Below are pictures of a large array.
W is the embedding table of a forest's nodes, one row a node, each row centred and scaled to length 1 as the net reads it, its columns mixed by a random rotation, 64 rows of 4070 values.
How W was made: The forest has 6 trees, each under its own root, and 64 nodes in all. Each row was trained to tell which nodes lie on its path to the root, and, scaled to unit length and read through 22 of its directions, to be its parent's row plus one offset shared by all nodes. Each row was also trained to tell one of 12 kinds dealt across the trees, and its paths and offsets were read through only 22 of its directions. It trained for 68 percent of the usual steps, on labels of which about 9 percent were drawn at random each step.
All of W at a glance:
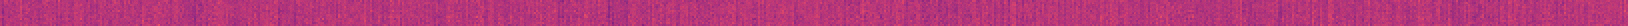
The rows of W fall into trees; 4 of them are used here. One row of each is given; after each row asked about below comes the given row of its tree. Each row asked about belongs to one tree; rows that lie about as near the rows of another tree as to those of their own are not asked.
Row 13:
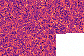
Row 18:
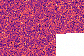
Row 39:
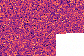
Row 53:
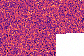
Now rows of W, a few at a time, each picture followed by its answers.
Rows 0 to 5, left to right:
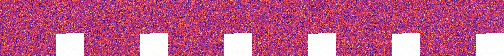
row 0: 18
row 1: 53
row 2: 53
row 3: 53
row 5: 39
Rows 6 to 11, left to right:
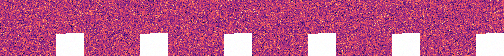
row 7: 39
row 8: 53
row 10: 53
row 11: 39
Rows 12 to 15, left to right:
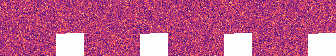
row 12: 39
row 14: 18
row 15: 18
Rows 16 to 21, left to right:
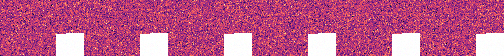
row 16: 53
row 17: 39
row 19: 53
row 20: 39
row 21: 39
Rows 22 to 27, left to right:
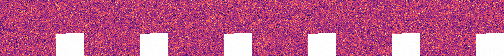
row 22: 18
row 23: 53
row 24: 13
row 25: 53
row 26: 39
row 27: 53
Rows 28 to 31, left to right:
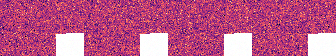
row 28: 18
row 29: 18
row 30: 13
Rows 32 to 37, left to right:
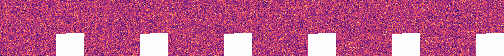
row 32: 39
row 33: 39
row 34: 39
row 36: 53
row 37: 53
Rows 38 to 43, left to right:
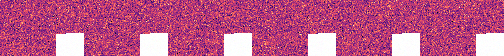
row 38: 18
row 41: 53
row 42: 53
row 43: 53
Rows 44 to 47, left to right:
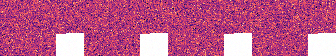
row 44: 53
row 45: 13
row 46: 39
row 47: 13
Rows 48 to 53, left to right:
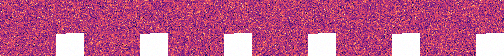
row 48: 13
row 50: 13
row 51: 13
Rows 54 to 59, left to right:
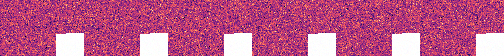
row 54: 53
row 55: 39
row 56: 13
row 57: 53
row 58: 13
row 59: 18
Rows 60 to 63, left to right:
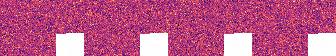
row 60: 53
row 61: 39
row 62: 39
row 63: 13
